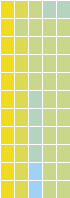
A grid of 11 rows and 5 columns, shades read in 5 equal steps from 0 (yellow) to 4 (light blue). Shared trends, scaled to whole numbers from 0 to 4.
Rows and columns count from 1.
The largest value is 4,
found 2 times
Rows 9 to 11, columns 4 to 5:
2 2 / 2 2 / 2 2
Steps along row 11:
up up down same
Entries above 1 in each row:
3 4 3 3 3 3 3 3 3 3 3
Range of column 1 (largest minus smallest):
0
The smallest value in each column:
0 1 2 2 2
